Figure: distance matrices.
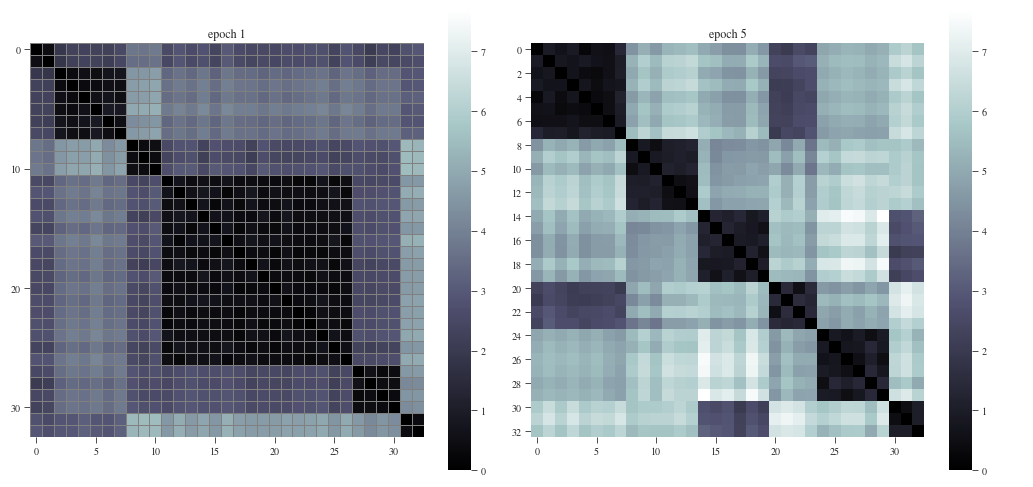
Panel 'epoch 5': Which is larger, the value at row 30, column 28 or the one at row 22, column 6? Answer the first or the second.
the first
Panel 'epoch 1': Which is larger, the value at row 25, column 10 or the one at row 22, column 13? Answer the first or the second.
the first
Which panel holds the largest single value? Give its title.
epoch 5
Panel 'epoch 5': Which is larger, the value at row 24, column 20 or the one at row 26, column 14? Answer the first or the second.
the second
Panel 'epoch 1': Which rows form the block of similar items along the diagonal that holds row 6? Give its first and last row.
2 to 7
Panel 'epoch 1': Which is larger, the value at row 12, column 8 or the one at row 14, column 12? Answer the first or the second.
the first
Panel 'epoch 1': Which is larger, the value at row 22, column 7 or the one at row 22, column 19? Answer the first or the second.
the first
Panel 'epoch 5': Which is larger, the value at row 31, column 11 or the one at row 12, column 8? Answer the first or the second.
the first
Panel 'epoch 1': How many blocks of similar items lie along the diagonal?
6
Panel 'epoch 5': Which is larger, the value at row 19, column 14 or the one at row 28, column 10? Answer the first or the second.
the second
